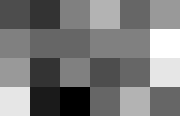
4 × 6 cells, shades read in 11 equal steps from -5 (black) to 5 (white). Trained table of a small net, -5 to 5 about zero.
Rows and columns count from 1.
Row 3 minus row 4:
-3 1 5 -1 -3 5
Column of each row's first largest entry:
4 6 6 1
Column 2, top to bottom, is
-3 -1 -3 -4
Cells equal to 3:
0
